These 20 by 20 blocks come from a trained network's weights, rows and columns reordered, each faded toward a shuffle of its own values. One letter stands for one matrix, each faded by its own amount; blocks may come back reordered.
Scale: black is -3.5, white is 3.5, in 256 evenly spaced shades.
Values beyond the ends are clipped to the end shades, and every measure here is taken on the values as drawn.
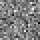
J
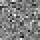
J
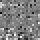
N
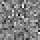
J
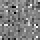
N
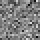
J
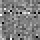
N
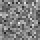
J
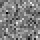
J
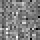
N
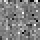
N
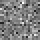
J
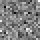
J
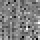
N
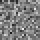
J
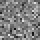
J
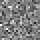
J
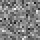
J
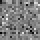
N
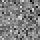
J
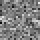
J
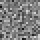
J
